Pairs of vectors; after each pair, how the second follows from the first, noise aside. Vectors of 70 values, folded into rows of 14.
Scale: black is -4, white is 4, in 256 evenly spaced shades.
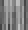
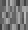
sign-scrambled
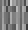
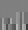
partly zeroed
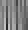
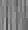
shrunk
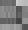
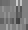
partly zeroed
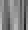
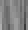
shrunk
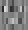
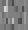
partly zeroed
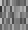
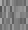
shrunk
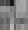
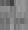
shrunk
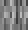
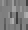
partly zeroed
